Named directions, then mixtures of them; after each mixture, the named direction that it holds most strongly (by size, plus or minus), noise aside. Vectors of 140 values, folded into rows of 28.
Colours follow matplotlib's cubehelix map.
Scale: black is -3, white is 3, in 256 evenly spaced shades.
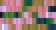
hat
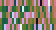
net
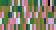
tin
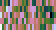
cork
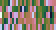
cork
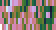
cork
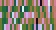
net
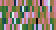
net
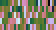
tin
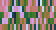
tin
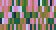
tin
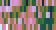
cork
